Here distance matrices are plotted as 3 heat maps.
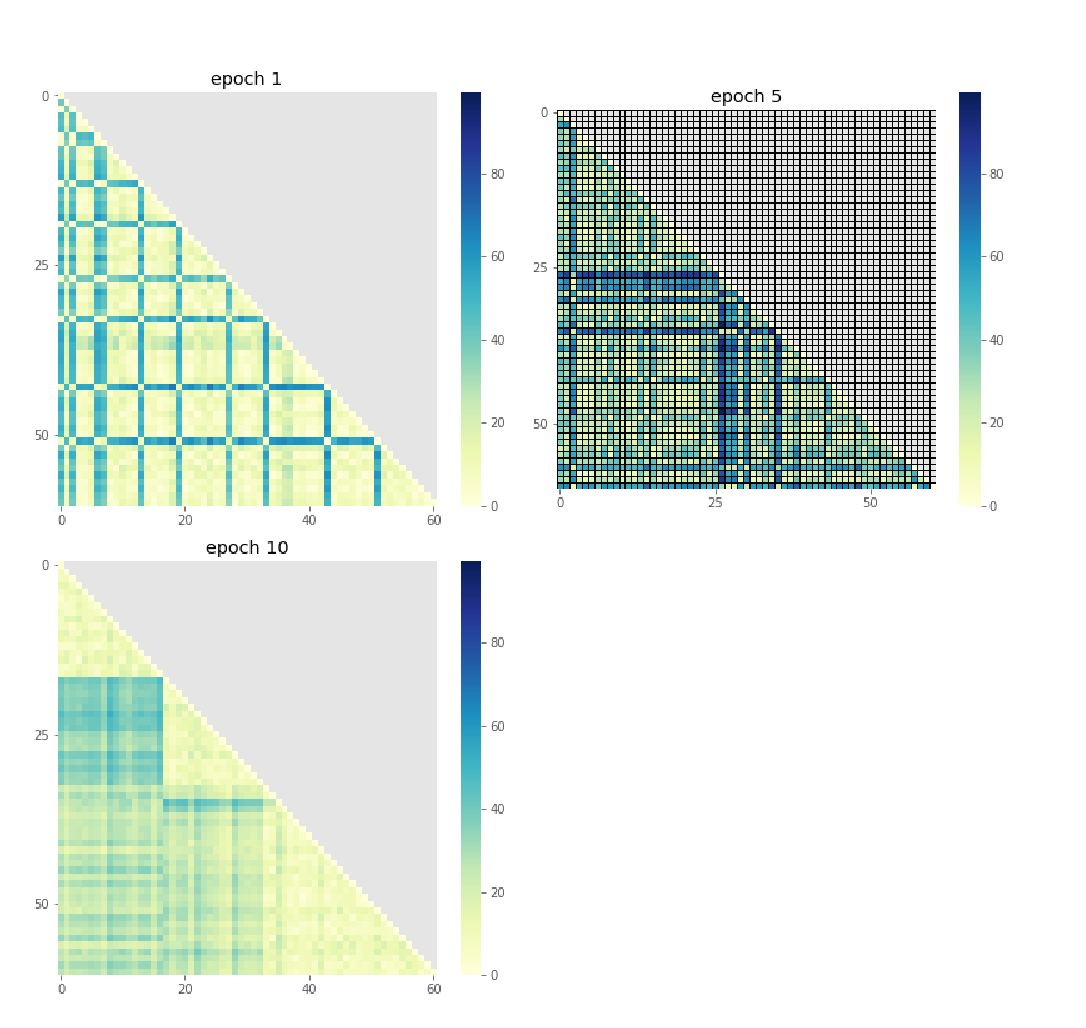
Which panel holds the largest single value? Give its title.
epoch 5
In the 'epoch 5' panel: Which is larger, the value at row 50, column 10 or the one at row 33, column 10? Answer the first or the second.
the second
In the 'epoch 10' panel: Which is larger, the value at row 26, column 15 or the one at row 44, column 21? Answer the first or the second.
the first
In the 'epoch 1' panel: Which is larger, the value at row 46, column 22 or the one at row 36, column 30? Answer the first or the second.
the second
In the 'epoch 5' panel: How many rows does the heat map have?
61
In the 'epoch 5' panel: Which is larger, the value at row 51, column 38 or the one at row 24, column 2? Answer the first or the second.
the second
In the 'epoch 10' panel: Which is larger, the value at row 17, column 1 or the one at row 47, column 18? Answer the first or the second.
the first
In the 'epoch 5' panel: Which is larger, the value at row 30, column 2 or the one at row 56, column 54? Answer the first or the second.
the second
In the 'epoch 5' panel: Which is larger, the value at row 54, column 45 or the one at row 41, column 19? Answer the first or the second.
the first
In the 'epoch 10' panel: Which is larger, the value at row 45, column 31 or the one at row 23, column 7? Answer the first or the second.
the second
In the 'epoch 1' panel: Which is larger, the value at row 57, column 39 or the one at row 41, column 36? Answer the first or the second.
the second
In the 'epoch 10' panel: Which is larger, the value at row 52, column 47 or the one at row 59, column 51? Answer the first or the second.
the second
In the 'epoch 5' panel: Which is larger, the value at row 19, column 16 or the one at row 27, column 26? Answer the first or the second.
the second
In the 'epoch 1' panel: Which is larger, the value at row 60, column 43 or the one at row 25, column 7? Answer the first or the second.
the first
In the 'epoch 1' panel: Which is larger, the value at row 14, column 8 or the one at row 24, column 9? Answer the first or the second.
the second
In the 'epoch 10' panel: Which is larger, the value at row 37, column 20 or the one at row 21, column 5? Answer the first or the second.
the second
